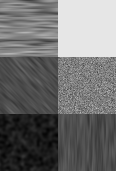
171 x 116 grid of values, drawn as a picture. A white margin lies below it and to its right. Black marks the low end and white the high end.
The table splits into 3 rows of 2 panels. Panel 1,1: middling, streaked across. Panel 1,2: very high, flat. Panel 2,1: low, slanting down to the right, faint in contrast. Panel 2,2: middling, fine-grained. Panel 3,1: very low, blotchy, faint in contrast. Panel 3,2: low, streaked downward, faint in contrast.
